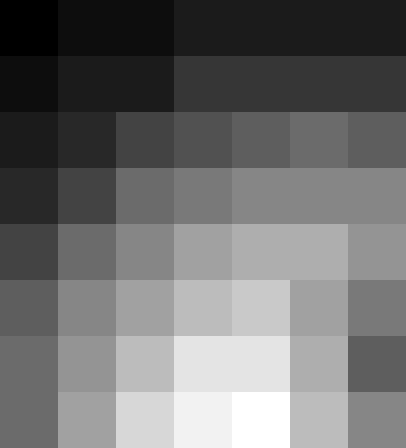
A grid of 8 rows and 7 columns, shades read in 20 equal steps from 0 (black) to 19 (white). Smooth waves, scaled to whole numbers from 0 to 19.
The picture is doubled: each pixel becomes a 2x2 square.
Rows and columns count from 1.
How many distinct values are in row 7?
6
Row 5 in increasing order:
5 8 10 11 12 13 13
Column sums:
34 52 68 82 87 76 60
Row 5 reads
5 8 10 12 13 13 11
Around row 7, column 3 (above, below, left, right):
12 16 11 17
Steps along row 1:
up same up same same same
